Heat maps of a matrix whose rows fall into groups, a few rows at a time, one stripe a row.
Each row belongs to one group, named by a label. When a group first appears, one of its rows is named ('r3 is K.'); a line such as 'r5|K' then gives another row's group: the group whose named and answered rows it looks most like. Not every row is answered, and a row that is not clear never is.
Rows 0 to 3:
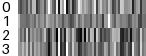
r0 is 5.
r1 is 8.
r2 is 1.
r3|1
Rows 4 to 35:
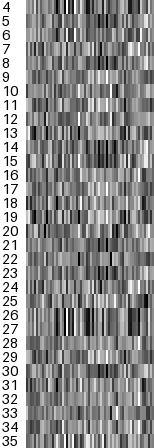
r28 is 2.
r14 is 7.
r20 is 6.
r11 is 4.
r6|1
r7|5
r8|7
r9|4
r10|6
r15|7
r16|2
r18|2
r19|4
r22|8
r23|7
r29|4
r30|7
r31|2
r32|2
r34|2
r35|5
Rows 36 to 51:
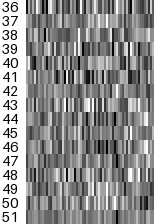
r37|4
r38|6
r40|4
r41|1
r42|8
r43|5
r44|7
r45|2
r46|7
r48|5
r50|4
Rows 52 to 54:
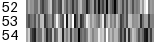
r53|5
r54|4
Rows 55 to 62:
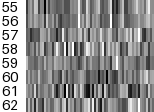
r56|6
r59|8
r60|7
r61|1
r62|5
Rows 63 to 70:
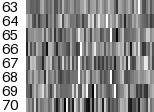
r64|4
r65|6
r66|2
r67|7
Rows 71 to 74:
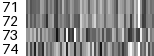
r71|2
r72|2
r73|1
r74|5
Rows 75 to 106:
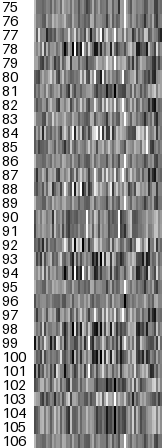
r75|8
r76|8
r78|1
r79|4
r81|7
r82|4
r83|8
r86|8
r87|4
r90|6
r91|6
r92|5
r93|1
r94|1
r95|8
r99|2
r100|1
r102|7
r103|4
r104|7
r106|8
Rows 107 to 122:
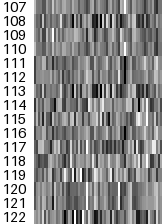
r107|8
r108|1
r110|8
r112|6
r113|1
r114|2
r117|7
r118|2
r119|5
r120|6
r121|6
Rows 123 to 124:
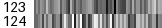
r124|5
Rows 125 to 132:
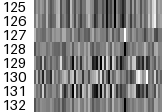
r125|7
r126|7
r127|8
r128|6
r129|1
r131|1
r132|6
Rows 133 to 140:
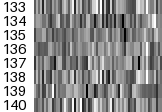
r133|5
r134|7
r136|2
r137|2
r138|5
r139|8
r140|5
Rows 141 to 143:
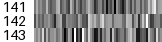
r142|2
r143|1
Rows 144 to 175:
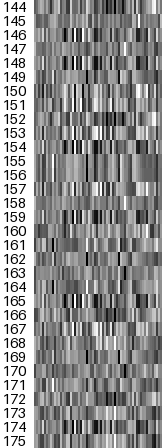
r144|7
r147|8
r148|1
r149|8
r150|5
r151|5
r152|7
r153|5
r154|1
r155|8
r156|8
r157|5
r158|8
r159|1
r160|2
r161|6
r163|6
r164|6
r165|1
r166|7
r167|5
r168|4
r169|8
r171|8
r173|4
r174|1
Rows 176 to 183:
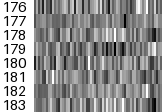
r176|5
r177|6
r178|4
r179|7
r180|2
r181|8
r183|4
